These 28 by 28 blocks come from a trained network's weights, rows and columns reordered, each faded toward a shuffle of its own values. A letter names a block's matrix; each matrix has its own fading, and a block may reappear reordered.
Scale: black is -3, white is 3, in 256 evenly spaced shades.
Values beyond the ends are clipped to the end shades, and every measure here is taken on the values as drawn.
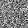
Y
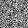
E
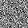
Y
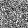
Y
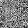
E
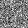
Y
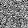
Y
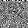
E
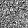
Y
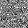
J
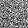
E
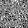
J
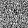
Y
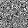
J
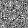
J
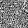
E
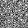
E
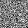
Y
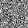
E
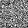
Y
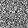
Y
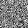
Y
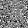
J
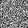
Y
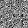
E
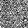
Y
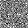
J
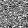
E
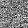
J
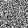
Y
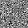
E
